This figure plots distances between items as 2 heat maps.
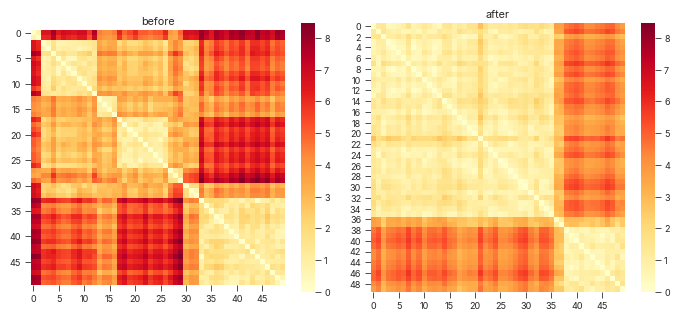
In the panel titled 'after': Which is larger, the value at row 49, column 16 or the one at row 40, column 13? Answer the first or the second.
the second
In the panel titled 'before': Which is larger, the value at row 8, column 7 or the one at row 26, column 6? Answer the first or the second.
the second
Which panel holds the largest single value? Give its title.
before
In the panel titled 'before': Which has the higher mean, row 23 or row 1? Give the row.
1
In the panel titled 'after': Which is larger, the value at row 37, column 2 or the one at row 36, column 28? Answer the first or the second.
the second
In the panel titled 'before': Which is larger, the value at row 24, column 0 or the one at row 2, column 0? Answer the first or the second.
the second
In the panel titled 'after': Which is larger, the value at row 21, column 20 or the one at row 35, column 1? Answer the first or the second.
the first
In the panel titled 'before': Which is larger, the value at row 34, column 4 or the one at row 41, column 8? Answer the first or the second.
the second
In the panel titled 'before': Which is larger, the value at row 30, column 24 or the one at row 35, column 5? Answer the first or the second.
the second
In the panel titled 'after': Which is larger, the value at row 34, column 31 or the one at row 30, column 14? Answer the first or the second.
the second
